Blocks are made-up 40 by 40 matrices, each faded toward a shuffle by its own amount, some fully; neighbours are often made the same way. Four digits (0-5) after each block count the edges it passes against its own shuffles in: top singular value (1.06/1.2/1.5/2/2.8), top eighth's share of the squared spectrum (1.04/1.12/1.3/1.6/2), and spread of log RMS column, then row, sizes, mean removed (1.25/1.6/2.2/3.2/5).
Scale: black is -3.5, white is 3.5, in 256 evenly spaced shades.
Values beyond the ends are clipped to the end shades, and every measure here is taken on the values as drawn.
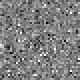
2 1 0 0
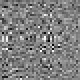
4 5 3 2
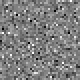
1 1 0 0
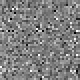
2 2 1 1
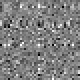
4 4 2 2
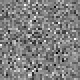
3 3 2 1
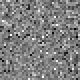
1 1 0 0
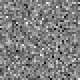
0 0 0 0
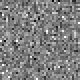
0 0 0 0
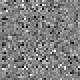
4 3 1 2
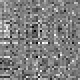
4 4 2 2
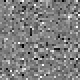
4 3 2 1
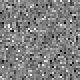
1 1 0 0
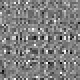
4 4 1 2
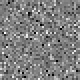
2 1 0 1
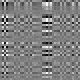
5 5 4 4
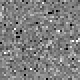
0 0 0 0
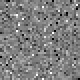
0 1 0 0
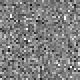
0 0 0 1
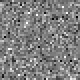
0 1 0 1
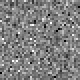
0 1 0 0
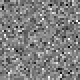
0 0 0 0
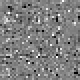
3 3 1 1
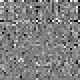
3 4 1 2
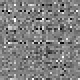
3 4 2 3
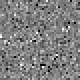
2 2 0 1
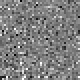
2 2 0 2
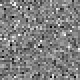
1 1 0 1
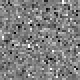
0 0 0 0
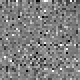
3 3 1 1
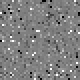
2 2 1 0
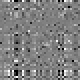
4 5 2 3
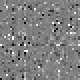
3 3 1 1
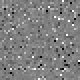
2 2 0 0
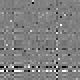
4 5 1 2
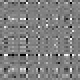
5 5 3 3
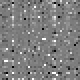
3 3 2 1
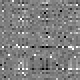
4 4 2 2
